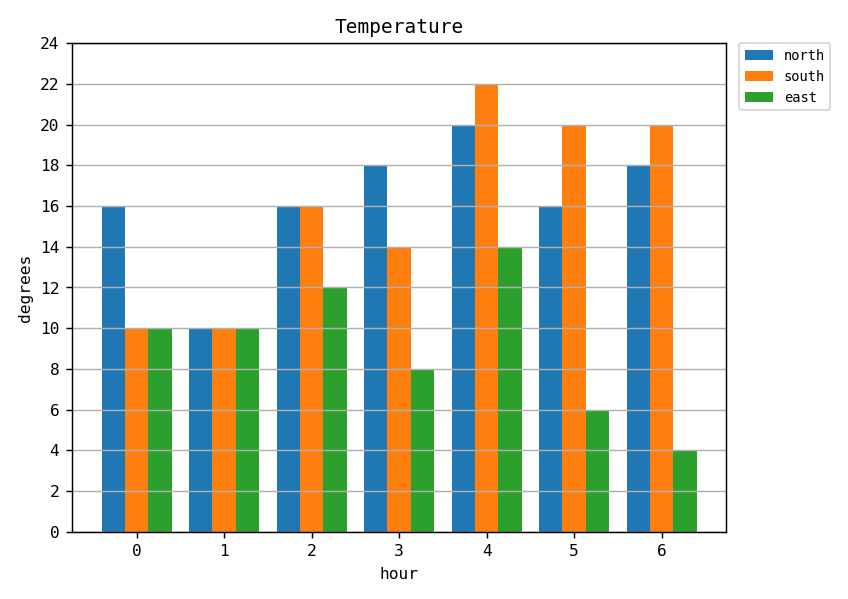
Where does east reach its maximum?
4
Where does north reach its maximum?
4
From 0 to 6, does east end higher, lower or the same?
lower
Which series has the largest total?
north
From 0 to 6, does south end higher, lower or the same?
higher
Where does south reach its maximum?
4
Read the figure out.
Title: Temperature
x-axis: hour, ticks 0 1 2 3 4 5 6
y-axis: degrees, ticks 0 2 4 6 8 10 12 14 16 18 20 22 24
Legend: north, south, east
Values:
north: 16 10 16 18 20 16 18
south: 10 10 16 14 22 20 20
east: 10 10 12 8 14 6 4
